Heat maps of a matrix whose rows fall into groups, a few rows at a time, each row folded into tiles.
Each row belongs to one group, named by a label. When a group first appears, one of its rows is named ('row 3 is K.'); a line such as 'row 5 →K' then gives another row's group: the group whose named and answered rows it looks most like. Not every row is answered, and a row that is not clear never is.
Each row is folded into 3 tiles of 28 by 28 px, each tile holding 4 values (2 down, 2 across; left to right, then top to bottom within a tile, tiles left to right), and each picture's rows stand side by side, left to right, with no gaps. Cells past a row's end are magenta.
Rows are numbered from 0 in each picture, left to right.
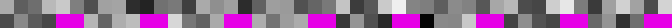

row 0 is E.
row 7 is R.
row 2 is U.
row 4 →E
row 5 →R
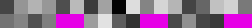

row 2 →E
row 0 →R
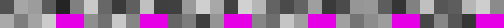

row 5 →E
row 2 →R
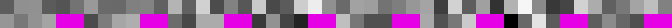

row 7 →E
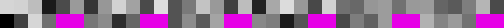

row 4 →R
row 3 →R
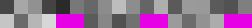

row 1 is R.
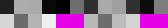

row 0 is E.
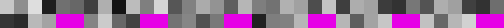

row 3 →R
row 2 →R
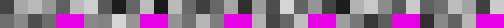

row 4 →R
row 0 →R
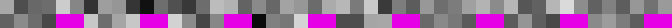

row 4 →U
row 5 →E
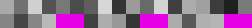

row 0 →U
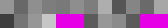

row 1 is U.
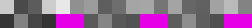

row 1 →E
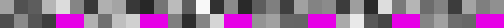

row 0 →E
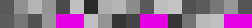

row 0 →R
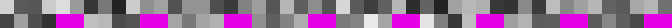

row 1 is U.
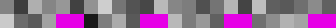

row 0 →U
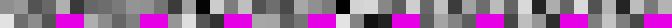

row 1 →U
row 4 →R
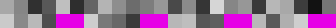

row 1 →R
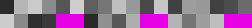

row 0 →R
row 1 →R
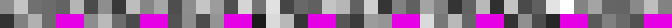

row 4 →U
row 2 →R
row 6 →E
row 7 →E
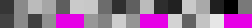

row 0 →R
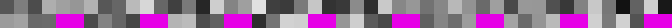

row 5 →R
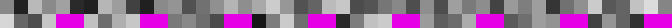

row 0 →U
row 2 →E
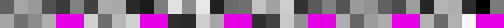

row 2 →U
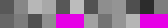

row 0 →R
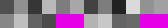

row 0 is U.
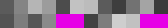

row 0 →R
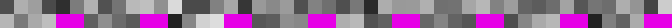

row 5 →E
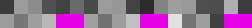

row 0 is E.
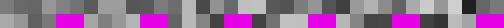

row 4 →R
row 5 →U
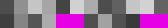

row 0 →R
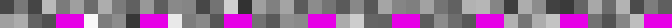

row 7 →U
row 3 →U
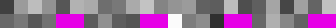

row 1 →E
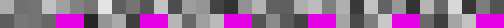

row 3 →E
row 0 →E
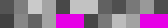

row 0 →R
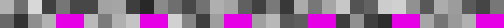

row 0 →U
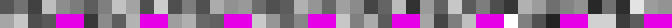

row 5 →U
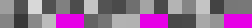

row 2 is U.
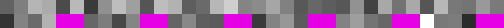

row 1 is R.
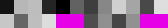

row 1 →R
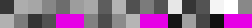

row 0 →R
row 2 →E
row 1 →U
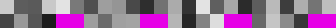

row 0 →E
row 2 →U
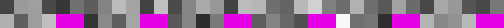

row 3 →E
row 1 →R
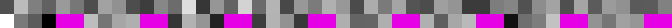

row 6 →R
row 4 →U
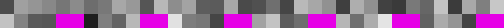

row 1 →R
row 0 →R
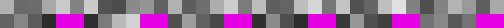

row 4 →E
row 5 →R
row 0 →E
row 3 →E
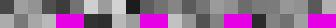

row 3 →R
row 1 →U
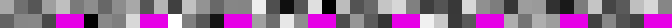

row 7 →E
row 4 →E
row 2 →R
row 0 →E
